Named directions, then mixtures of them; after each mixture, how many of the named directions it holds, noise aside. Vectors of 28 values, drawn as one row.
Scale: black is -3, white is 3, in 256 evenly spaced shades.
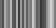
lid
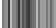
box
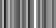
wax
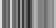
three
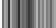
one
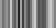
three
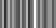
one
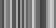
one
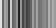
two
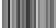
one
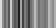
three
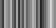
one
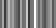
one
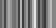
two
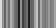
two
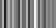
one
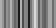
three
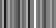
one
